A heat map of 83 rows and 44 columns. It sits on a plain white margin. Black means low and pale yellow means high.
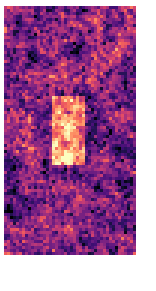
In the centre lies a patch that is higher than the rest. Overall the values sit about 40% of the way up the scale. There are no regular stripes. The texture is blotchy.
